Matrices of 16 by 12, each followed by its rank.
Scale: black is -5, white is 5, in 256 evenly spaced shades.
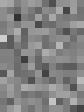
full rank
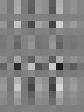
one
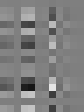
one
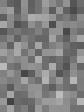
full rank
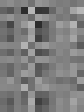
two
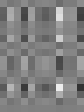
one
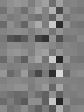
two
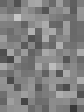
full rank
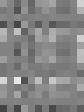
two
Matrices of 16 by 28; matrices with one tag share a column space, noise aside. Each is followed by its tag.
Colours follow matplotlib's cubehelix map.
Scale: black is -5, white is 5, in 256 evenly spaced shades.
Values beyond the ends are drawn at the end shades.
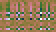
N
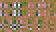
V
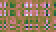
V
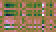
V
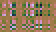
V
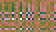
N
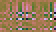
N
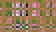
V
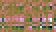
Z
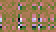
Z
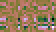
Z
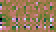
Z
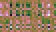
V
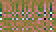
N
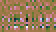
Z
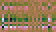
Z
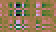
V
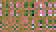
V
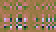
Z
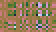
V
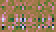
Z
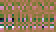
Z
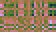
V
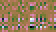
Z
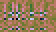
N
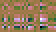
Z
